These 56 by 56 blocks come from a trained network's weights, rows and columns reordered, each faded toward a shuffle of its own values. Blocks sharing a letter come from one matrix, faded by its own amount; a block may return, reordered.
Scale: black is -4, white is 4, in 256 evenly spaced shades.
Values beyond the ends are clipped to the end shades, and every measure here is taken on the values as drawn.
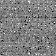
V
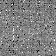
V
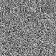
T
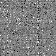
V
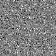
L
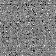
V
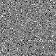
L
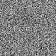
T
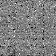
V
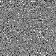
L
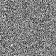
T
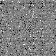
V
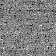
V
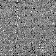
V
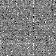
V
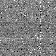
V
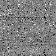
V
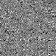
L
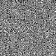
L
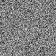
T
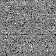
V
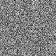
T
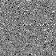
L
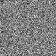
T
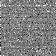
V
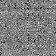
V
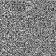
T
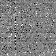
V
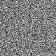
T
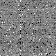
V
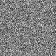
T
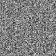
T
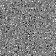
L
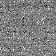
V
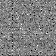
V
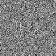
T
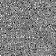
L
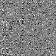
L
